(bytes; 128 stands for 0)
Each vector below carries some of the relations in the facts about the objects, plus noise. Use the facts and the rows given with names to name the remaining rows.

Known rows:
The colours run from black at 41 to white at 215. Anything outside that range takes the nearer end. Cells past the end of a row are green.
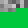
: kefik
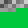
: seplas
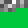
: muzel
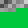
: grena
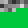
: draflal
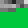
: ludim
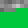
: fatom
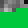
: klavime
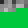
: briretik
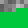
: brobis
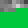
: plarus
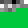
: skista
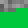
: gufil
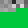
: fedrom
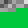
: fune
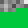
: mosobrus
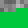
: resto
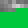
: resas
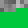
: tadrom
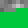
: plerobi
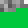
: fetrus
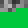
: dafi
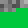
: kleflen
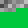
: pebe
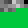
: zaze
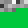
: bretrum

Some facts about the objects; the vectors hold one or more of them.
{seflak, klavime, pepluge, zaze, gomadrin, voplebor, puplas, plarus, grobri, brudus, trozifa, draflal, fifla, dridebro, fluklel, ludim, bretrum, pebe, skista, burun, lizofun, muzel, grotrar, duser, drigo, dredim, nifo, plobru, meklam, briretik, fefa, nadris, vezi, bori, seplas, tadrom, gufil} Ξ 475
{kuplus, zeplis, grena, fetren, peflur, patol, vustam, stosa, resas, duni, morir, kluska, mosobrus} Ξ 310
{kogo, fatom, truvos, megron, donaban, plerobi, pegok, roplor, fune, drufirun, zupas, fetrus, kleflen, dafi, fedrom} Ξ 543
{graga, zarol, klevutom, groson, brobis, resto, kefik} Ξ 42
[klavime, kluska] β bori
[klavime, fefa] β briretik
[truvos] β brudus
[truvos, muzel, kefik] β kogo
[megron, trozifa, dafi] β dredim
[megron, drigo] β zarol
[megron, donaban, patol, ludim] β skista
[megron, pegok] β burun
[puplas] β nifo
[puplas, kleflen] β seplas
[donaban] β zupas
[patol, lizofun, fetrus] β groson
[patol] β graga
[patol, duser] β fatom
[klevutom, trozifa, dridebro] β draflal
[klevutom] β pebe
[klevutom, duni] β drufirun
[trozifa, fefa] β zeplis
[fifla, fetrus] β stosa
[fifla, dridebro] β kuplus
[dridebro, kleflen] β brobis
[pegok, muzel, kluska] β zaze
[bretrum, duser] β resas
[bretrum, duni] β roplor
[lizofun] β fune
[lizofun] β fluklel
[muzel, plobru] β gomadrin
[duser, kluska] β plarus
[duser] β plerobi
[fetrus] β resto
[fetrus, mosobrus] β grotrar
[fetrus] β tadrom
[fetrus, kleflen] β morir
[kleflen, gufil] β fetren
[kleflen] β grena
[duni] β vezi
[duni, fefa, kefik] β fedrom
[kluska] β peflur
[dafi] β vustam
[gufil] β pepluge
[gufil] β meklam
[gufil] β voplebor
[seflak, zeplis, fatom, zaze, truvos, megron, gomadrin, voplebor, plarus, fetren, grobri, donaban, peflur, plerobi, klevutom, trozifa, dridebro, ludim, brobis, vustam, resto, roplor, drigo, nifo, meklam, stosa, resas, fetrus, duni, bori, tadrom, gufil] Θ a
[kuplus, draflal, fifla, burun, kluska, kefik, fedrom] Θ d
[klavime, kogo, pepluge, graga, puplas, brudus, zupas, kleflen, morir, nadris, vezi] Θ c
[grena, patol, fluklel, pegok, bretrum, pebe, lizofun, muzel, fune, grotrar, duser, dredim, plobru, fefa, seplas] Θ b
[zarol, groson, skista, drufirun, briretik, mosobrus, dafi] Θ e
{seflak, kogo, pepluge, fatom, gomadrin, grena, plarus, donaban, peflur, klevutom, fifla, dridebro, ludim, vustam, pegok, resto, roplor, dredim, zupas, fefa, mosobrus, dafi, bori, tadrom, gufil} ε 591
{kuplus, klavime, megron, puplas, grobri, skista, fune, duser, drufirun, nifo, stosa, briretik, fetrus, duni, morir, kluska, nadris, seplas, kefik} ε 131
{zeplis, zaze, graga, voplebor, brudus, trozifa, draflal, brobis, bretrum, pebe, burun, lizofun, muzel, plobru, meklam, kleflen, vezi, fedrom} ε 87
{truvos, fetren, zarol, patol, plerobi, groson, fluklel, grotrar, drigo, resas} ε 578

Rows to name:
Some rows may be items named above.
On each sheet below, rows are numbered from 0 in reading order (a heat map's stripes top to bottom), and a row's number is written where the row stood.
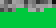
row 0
gomadrin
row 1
burun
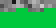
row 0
zeplis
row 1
duni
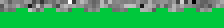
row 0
gufil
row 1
dredim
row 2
duser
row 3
stosa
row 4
roplor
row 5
fefa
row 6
kluska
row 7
morir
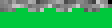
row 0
resas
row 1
kuplus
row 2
kuplus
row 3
zaze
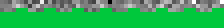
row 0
plarus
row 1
pegok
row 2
brudus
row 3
zaze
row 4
plerobi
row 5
drufirun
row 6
lizofun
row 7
groson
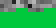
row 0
zeplis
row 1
klevutom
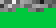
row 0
plobru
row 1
megron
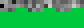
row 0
trozifa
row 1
kogo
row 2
peflur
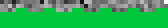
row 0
zarol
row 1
zeplis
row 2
burun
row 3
dridebro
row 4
truvos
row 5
fetrus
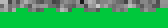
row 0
fifla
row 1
drigo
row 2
klavime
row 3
duni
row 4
vustam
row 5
puplas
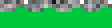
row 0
patol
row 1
bori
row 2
grotrar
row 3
mosobrus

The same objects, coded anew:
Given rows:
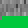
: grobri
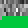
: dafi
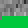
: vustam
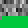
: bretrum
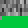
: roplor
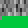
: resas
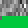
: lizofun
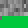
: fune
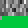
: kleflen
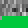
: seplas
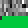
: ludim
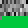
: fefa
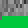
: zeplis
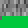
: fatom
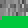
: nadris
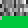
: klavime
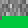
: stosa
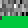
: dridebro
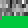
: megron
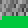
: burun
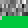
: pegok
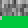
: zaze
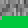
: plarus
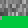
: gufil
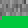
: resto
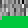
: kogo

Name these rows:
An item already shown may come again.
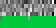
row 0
dredim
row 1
kefik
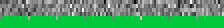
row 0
drufirun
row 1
bori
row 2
truvos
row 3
fetrus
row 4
groson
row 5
zaze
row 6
megron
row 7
brudus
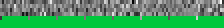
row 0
klevutom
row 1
duni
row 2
roplor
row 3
roplor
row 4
fifla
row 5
burun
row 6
zeplis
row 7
kluska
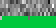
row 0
drigo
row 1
fetrus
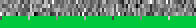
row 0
kuplus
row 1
muzel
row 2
fedrom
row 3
briretik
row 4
skista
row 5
gomadrin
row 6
zarol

